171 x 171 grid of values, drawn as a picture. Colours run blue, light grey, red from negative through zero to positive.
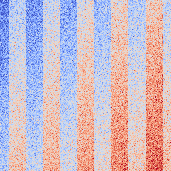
Stripes running up and down repeat 5 times from left to right. The top left is the ninth with the lowest average. The ninth with the highest average is the bottom right. There is an overall slope up to the bottom right.
